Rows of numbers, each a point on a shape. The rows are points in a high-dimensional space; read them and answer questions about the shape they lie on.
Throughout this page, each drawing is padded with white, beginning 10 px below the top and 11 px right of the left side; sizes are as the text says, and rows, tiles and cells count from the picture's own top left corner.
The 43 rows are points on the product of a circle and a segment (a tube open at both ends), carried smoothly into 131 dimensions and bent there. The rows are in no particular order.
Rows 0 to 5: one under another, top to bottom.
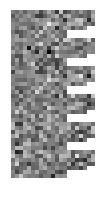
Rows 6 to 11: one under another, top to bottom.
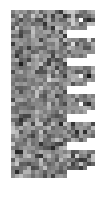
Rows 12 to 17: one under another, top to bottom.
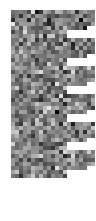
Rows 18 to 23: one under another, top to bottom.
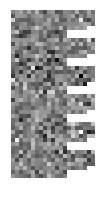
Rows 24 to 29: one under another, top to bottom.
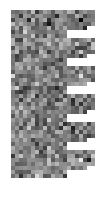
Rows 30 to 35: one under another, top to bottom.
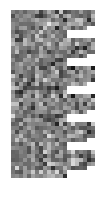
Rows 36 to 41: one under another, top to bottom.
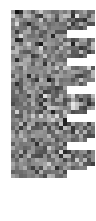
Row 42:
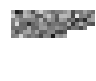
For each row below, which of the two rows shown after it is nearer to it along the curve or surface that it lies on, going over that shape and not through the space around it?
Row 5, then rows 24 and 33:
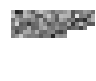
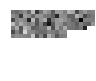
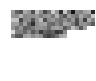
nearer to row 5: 33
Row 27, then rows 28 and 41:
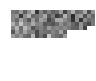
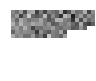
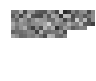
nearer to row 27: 28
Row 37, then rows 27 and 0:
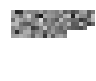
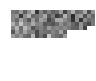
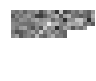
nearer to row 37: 27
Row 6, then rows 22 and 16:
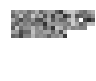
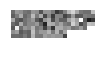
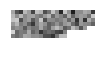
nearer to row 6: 22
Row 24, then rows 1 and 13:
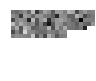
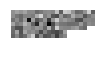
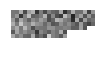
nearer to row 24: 13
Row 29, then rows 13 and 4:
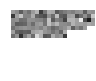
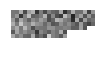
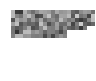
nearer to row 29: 13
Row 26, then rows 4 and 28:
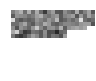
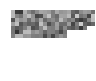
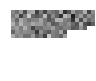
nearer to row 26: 4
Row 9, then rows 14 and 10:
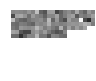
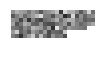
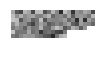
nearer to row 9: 14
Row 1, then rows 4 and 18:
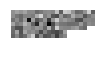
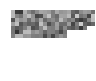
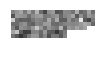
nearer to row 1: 4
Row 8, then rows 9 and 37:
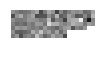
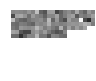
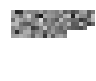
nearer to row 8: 9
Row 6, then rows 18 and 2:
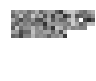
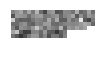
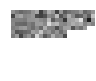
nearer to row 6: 2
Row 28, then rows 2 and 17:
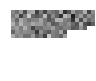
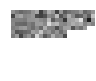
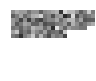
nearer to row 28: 2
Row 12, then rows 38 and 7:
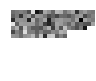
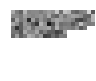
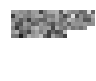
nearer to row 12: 38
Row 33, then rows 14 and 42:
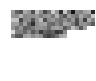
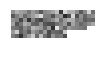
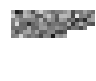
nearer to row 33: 42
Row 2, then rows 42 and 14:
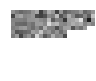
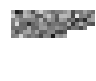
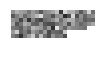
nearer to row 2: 14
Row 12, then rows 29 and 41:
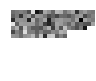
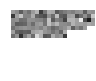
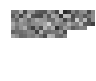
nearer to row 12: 41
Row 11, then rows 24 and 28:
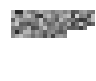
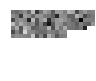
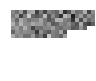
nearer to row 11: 28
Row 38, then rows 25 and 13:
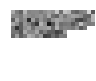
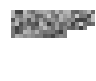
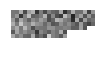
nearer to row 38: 25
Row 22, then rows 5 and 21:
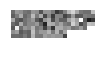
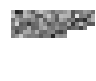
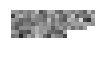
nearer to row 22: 21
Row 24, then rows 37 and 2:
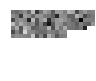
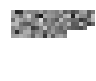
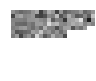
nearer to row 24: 37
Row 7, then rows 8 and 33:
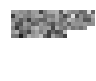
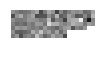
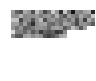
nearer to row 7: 8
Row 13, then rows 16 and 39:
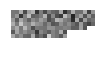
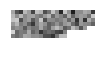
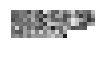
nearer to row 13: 39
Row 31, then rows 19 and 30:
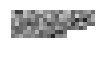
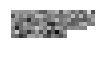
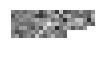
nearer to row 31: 19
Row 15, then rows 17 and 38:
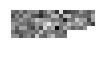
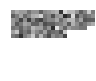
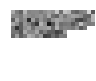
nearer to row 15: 17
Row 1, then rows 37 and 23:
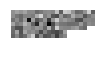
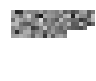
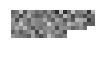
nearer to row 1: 37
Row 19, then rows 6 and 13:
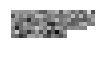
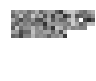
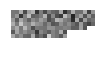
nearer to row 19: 6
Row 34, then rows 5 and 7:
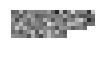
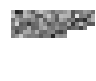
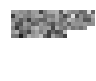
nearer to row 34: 7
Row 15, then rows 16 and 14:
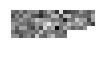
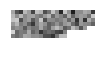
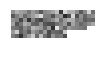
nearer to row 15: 14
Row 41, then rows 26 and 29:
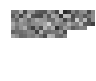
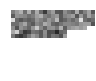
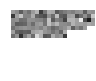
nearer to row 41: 29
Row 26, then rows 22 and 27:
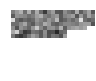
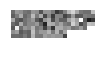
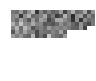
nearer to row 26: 22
